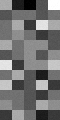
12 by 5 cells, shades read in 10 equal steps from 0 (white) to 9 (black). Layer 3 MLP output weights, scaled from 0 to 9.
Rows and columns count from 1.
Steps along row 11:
up up down up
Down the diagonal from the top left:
3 5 7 7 6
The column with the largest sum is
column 3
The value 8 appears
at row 1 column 2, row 8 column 4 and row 12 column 4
